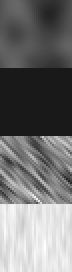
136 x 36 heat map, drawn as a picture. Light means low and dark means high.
The table splits into 4 rows of 1 panel. Panel 1,1: high, smooth. Panel 2,1: very high, flat. Panel 3,1: middling, slanting down to the right, strong in contrast. Panel 4,1: very low, streaked downward, faint in contrast.
